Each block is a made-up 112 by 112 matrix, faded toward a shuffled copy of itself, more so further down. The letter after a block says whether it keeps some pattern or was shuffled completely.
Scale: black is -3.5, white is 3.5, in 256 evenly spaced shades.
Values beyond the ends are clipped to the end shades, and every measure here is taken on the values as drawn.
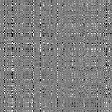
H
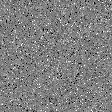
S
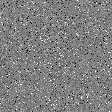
S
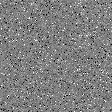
S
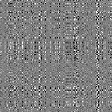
H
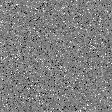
S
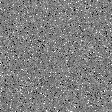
S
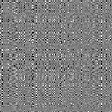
H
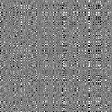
H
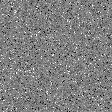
S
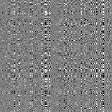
H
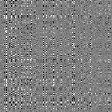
H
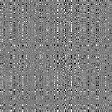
H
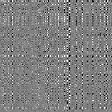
H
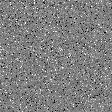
S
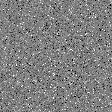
S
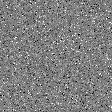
S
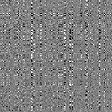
H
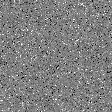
S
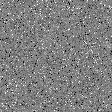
S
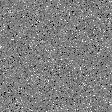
S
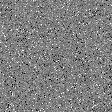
S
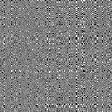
H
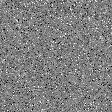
S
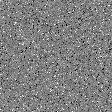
S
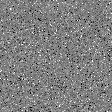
S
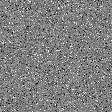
S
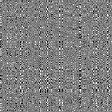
H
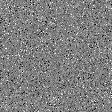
S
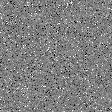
S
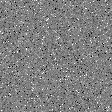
S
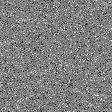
S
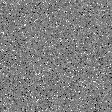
S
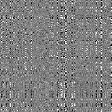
H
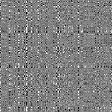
H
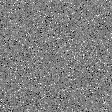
S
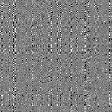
H
